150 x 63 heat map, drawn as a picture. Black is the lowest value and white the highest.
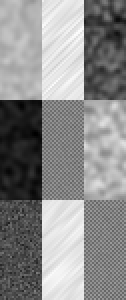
It is made of 3 by 3 panels. Panel 1,1: high, blotchy, faint in contrast. Panel 1,2: very high, slanting up to the right, faint in contrast. Panel 1,3: low, blotchy. Panel 2,1: very low, blotchy, faint in contrast. Panel 2,2: middling, checkered. Panel 2,3: high, blotchy. Panel 3,1: low, fine-grained. Panel 3,2: very high, slanting up to the right, faint in contrast. Panel 3,3: middling, checkered.
